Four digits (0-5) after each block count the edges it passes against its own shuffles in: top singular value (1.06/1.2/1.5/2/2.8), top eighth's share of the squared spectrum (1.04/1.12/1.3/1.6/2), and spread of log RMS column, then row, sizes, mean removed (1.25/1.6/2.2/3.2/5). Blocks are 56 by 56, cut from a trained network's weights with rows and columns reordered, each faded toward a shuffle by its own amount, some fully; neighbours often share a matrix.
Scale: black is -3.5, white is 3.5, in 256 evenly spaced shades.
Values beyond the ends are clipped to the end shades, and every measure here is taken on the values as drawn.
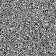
0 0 0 0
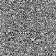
2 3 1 1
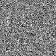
2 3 1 1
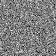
1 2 0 1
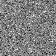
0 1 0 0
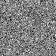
0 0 0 0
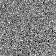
0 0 0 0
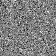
0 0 0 0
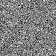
0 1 0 0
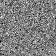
0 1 0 0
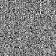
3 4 1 2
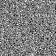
2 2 0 0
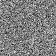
0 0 0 0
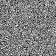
0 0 0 0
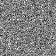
2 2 0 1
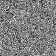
0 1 0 0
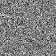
2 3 0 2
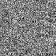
2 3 1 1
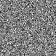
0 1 0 0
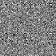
3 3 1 2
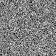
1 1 0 0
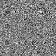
3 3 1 2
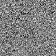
3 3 0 2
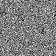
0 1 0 0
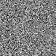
0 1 0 0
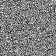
1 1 0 0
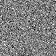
1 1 0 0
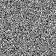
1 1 0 0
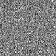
2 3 2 1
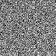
2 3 1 0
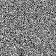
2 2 0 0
